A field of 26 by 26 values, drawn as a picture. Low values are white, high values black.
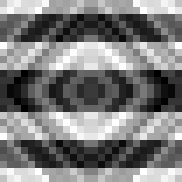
Mirror symmetry: left to right and top to bottom. Stripes: horizontal, repeating 3 times. Slope: none. Average level on the scale: 50%.
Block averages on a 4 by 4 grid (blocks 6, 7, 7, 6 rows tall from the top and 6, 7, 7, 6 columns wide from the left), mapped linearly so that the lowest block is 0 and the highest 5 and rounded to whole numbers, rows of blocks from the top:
1551 / 2002 / 2002 / 1551
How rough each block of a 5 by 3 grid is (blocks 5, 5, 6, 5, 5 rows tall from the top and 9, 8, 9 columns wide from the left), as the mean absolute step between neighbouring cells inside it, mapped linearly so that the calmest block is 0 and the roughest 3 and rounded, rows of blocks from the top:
2 2 2 / 3 2 3 / 1 0 1 / 3 2 3 / 2 2 2
